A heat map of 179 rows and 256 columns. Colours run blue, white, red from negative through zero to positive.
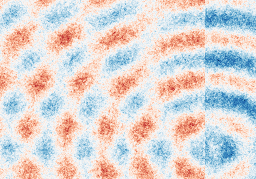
The histogram is bell-shaped. Overall the values sit about 50% of the way up the scale. A vertical seam about 80% of the way across splits the table, and the left part is higher. Rings spread out from the bottom right. Stripes running across repeat 4 times from top to bottom.
